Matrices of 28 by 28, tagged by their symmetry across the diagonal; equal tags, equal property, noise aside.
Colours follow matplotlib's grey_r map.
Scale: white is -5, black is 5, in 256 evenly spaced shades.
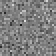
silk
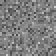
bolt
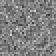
bolt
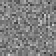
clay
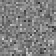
silk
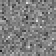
clay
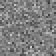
clay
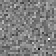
silk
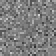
bolt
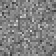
bolt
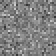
bolt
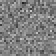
clay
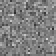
silk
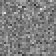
clay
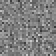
silk
